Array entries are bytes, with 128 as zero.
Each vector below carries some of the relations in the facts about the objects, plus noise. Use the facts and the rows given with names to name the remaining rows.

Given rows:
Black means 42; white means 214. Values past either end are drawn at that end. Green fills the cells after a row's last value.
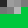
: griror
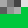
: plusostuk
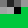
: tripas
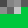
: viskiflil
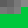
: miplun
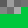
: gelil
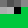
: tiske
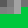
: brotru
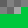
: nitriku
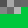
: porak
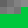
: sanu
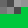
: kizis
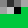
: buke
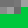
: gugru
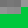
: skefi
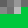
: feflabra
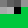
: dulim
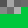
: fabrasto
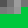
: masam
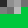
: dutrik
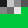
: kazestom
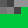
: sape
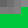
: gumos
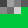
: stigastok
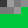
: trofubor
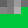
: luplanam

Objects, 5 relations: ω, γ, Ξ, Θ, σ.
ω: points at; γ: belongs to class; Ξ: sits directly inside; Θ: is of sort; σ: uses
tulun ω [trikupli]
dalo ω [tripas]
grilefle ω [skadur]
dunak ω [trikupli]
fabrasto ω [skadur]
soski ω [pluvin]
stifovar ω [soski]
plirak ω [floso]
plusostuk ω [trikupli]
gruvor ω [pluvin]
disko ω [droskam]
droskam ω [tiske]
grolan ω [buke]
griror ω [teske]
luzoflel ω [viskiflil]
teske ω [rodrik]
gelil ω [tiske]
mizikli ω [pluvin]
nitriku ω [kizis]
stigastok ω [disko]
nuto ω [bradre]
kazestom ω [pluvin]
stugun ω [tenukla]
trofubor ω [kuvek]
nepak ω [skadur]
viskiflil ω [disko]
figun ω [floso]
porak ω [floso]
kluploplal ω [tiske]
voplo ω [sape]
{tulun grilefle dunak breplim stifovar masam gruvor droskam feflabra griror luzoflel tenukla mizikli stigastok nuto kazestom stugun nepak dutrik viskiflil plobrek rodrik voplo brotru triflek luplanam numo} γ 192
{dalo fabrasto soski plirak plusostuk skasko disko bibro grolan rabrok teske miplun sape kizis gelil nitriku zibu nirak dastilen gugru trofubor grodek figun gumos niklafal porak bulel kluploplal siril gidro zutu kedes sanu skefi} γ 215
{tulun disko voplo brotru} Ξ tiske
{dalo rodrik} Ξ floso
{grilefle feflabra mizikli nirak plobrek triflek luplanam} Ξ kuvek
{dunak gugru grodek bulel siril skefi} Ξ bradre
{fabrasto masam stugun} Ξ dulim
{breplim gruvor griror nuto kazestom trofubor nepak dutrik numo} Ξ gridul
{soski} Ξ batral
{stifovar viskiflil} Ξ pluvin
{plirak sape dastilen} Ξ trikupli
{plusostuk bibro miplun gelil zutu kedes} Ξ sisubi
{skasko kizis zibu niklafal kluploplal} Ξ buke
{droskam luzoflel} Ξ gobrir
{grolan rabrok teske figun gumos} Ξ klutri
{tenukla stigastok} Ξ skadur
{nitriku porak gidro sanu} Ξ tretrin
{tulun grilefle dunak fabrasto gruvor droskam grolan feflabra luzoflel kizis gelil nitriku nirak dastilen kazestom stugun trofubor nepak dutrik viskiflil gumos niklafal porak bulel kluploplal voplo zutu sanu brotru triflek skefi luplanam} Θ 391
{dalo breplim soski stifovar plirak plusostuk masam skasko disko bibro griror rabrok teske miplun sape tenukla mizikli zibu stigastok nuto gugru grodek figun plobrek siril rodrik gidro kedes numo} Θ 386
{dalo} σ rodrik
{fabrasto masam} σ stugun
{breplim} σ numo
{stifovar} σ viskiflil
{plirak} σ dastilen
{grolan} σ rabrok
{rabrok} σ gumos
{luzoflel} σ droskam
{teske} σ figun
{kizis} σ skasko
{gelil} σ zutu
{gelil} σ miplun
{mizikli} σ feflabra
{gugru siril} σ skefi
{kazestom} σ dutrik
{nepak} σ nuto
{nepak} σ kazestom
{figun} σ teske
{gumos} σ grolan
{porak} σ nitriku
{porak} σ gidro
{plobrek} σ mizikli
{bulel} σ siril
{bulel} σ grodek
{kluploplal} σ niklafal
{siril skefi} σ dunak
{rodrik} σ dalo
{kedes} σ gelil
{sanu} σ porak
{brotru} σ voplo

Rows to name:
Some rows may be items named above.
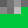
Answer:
feflabra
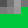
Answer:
masam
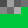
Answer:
figun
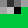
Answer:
kuvek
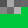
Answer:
porak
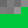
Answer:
grolan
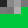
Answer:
numo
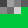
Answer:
stigastok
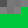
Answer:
disko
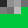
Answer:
dutrik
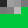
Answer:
griror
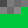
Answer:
soski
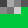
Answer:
stifovar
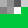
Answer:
dunak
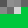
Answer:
voplo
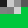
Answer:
nepak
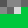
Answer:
stugun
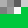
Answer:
dunak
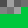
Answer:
plirak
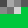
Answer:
luzoflel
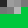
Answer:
griror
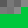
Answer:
dalo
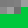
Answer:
bulel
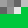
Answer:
tulun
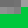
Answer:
grodek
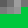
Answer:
plobrek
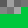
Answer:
kluploplal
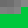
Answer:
nirak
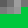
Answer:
plobrek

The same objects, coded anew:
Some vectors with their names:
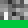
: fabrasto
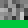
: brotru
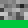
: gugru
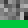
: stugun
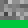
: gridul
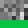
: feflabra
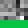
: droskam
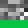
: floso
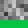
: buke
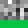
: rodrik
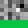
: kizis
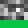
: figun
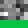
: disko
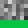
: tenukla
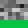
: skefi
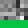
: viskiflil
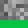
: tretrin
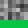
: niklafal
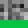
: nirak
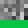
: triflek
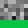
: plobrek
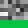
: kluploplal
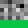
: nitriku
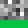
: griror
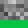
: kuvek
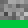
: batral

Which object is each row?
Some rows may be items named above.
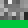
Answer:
nuto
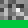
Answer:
grolan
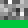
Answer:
griror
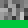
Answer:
brotru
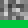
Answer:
gumos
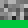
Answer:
plobrek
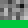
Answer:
sanu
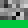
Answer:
stifovar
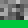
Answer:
dalo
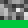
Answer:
plirak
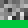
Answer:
tulun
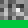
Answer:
grolan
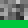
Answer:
dalo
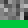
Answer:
stugun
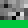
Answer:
mizikli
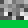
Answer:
teske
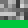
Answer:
stigastok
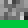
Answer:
dutrik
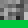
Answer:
sape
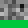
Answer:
trofubor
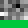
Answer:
gelil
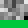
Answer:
nepak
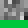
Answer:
dutrik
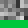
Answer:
luzoflel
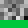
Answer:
grilefle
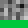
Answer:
sanu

